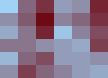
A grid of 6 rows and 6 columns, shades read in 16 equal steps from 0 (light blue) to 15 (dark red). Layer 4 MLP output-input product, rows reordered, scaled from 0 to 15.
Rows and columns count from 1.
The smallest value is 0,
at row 1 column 1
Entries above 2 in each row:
5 6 5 6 5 6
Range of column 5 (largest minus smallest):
5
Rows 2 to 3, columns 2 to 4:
9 15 6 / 7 13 1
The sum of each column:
22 50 63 25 30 54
